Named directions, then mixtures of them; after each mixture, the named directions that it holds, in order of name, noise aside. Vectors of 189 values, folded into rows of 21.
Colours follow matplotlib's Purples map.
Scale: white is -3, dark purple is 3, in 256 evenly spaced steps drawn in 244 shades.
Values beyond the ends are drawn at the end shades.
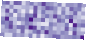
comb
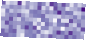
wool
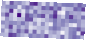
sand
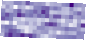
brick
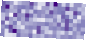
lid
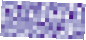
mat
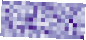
comb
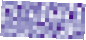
mat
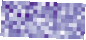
lid, sand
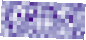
comb, sand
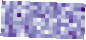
sand, wool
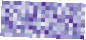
comb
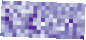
comb, wool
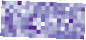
comb, wool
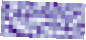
brick, lid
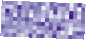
mat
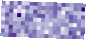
sand, wool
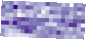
brick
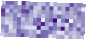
comb, wool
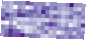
brick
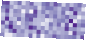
comb, lid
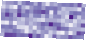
brick, mat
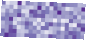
brick, wool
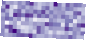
brick, lid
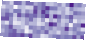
brick, comb
